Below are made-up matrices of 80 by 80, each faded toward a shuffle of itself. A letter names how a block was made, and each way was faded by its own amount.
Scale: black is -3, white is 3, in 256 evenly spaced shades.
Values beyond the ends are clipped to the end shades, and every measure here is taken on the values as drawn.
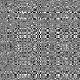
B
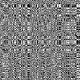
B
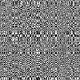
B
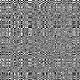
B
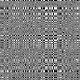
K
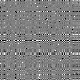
K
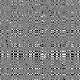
K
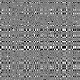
K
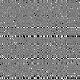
K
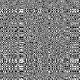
B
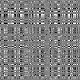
K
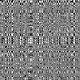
B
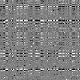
K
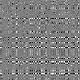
K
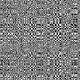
B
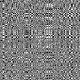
B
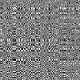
B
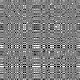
K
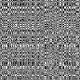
B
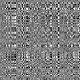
B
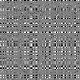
K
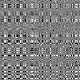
K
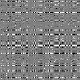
K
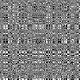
B
